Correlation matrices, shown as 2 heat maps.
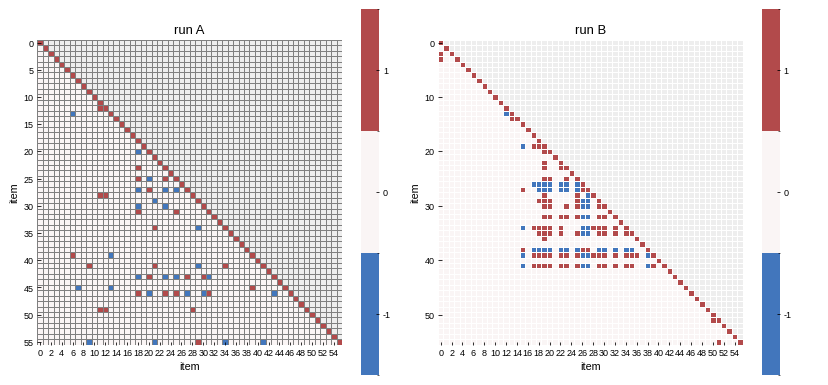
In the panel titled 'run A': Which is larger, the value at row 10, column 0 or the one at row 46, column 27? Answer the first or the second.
the first
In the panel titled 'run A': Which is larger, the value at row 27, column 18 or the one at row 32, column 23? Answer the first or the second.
the second
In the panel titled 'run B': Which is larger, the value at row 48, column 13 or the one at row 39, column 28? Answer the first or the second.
the second
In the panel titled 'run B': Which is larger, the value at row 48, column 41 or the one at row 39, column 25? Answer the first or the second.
the second
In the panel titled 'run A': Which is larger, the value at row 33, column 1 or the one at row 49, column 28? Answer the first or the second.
the second
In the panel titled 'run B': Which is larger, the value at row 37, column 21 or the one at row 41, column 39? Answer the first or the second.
the second
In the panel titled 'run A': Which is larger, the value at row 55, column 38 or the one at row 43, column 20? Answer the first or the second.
the second
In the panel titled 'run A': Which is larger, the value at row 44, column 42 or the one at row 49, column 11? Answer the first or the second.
the second
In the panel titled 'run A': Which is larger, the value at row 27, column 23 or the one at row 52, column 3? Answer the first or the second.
the second
